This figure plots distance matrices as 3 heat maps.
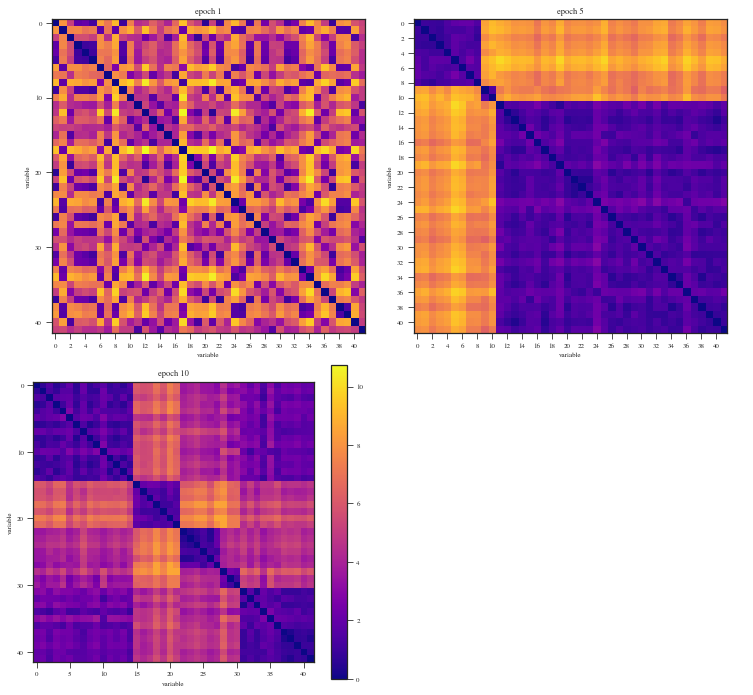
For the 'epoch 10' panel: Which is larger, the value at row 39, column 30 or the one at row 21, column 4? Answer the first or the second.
the second
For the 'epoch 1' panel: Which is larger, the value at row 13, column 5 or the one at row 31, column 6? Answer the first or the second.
the second
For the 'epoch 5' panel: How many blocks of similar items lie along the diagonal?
3
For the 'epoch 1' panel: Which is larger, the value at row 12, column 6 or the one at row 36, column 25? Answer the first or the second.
the first
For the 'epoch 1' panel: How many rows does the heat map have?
42
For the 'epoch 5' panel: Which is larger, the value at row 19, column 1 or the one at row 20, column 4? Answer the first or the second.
the first
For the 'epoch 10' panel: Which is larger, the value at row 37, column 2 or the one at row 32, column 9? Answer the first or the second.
the second
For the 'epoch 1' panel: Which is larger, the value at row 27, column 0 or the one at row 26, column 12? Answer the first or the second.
the first
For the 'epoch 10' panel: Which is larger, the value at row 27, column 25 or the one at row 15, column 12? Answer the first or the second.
the second
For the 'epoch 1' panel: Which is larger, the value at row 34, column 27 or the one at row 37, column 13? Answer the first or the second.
the first
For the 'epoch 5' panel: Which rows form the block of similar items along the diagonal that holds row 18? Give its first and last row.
11 to 41
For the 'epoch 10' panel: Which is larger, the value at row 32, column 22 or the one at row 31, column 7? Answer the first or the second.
the first
